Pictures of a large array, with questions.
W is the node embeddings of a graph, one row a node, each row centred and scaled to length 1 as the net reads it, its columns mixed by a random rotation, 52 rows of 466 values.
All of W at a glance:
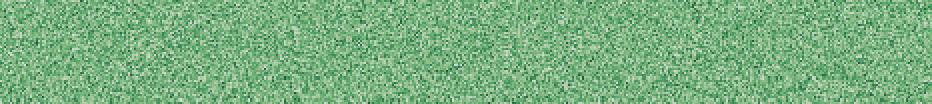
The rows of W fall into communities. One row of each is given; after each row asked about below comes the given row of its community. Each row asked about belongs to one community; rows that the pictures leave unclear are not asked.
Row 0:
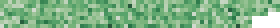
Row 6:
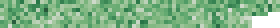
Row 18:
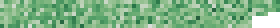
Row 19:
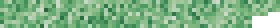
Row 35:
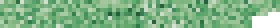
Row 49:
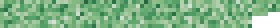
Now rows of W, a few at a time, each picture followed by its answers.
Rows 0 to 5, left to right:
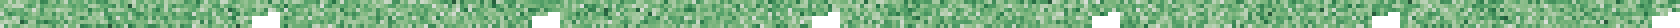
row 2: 6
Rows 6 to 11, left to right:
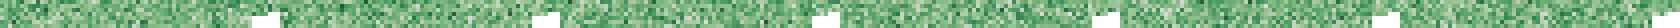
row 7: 49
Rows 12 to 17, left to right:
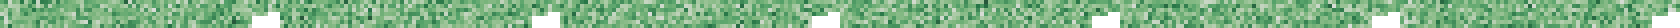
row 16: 18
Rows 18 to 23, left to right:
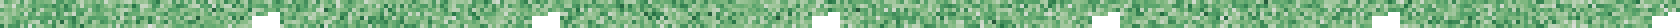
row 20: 49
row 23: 35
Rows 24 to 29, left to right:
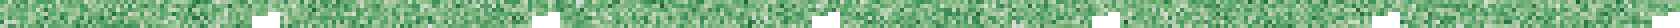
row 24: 19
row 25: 18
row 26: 0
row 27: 35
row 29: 18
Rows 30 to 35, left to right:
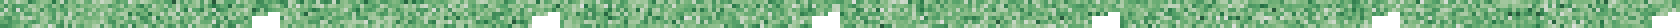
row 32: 6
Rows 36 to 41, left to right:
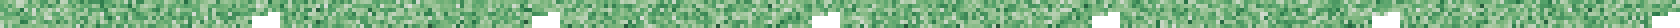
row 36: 0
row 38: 18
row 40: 19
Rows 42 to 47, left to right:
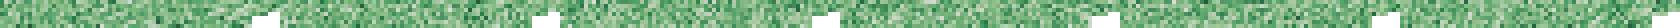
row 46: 19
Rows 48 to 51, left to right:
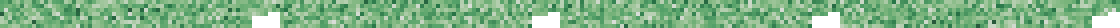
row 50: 49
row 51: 35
